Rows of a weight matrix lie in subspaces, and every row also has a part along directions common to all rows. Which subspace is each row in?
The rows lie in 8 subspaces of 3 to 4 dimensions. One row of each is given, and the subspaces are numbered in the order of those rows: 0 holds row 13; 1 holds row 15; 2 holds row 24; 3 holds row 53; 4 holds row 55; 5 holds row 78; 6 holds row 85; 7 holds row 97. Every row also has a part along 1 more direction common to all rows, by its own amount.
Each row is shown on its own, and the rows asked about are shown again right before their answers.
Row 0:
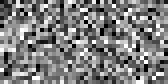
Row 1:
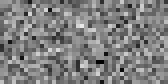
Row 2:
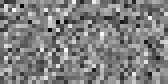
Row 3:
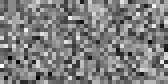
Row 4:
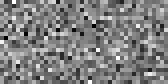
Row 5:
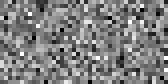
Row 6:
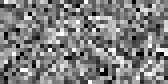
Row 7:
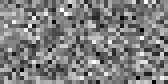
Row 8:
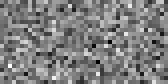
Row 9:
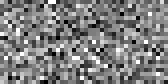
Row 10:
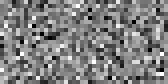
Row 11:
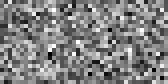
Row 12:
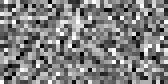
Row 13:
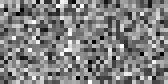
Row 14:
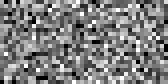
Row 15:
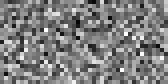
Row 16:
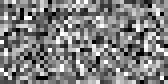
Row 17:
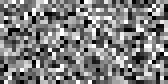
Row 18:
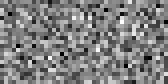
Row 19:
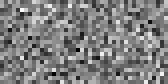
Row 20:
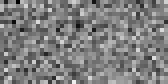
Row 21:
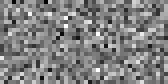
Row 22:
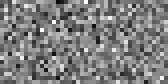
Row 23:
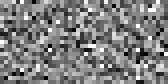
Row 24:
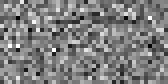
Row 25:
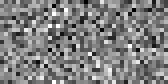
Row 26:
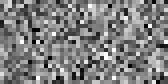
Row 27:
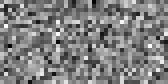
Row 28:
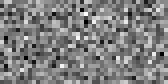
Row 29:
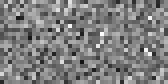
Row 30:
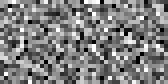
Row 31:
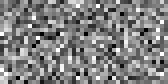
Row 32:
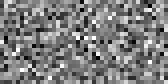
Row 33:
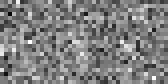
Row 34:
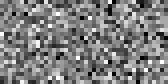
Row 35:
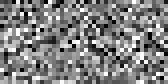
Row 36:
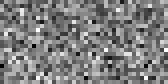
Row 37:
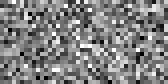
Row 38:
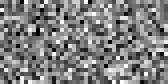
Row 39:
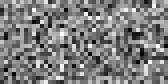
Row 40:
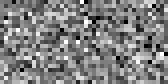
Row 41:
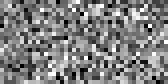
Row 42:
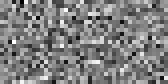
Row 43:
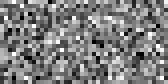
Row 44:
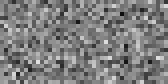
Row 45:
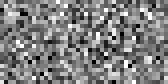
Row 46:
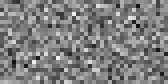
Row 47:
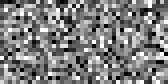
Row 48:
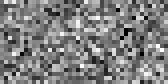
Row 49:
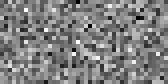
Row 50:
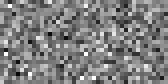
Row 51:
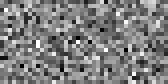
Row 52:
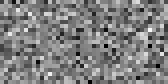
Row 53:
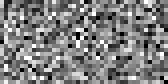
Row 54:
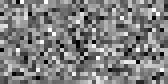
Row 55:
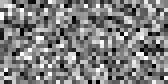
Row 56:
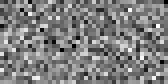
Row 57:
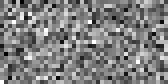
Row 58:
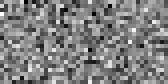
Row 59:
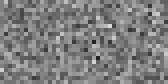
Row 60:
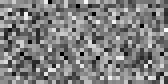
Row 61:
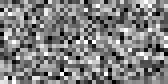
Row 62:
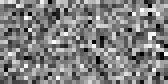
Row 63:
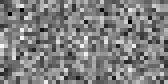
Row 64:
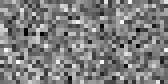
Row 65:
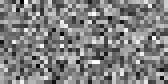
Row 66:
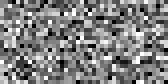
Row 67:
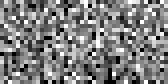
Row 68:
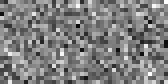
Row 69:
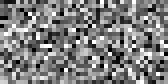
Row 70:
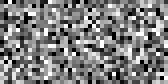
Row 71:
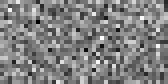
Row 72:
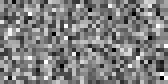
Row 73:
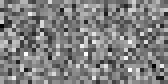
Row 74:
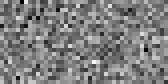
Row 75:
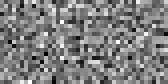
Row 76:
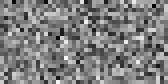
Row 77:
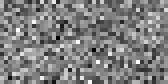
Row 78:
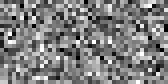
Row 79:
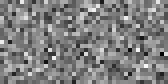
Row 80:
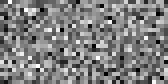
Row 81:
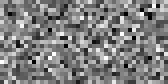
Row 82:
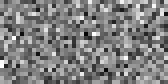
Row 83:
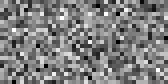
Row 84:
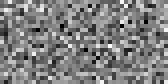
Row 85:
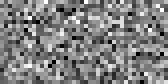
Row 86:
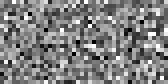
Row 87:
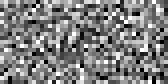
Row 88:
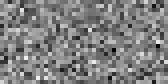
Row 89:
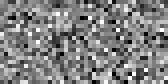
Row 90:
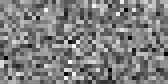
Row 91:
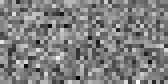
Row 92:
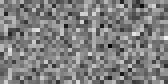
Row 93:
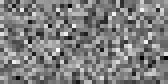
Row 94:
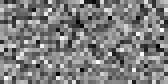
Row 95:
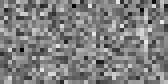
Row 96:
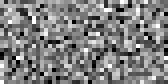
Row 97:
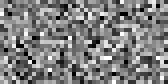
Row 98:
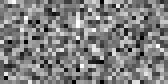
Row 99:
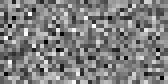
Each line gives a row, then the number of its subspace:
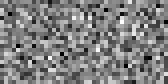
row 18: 7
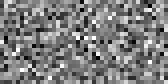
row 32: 3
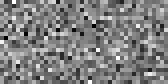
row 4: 0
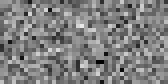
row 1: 1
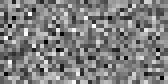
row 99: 0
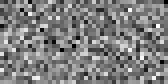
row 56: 4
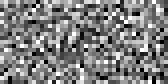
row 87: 1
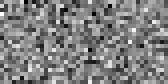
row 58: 2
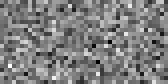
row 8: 6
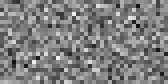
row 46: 5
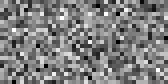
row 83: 5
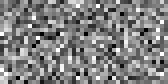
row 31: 0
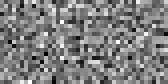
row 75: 2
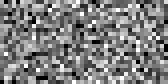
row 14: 1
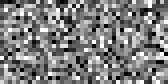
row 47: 0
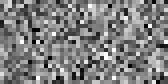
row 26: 6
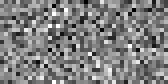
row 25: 5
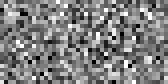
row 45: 7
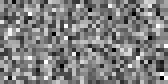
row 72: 6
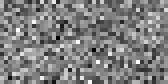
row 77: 0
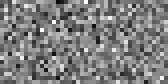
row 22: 0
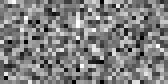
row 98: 1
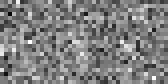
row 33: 4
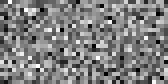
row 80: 6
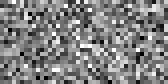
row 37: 5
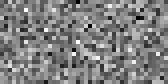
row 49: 6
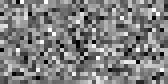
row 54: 4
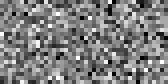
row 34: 5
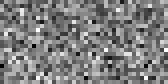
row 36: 7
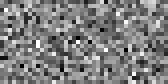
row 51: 5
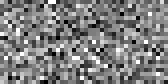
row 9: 0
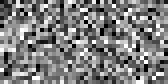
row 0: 4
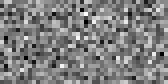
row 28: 3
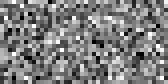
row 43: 4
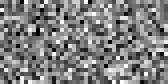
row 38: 2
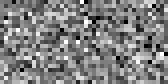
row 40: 3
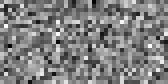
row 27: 2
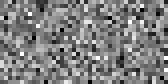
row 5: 6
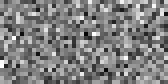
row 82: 7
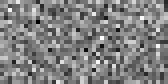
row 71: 1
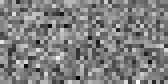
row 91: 5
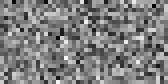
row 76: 3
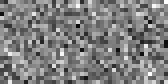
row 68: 7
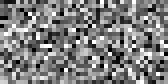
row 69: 4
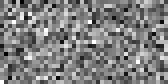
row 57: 1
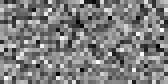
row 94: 1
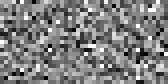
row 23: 4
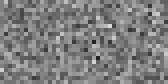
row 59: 0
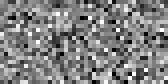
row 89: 5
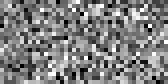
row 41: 6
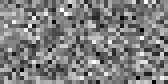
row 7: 6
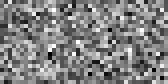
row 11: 6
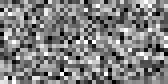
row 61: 5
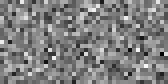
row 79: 4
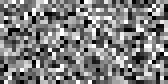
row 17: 3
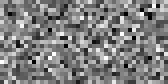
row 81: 7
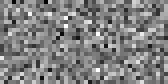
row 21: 3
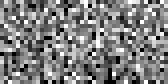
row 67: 5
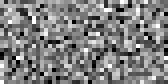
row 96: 7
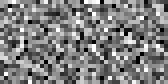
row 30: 1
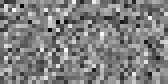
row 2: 2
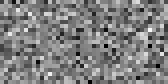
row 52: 3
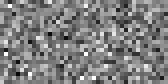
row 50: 4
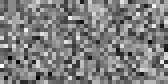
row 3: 7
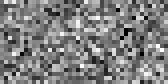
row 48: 1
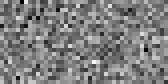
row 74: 2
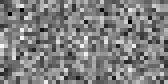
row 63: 4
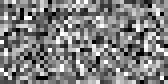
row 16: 0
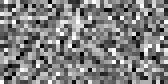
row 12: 1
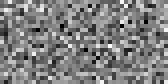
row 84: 3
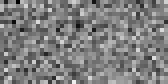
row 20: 1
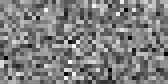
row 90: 5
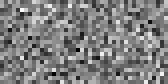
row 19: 2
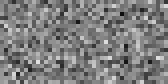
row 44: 7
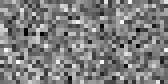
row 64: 7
